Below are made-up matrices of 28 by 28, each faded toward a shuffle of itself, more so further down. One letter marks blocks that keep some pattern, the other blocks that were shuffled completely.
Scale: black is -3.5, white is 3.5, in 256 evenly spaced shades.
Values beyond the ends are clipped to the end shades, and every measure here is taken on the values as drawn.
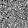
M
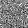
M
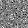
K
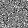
M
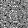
K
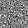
K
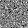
M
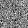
K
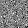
M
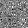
K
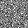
M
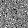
M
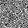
M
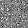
M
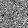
M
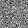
K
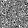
M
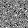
M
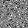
M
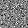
M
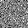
M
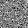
M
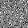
M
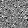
K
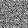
K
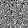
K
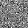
K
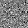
K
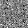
M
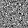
K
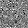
K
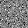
M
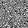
K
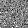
M
